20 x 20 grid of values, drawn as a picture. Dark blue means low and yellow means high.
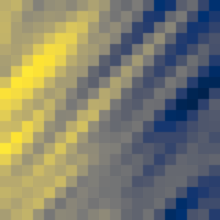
The bottom middle is the calmest part. The grain runs diagonally up to the right. The middle right is the ninth with the lowest average. There are no lone odd cells. Values rise toward the left.
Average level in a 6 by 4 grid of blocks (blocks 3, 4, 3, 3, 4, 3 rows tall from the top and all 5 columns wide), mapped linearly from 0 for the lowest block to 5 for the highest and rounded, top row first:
4411 / 5421 / 5320 / 5310 / 4311 / 4320
